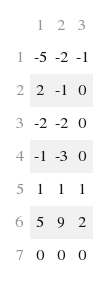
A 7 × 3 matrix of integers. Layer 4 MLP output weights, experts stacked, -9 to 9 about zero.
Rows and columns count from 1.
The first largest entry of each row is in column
3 1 3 3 1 2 1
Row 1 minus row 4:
-4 1 -1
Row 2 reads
2 -1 0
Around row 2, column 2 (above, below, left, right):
-2 -2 2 0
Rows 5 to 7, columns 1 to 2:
1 1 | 5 9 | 0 0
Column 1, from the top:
-5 2 -2 -1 1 5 0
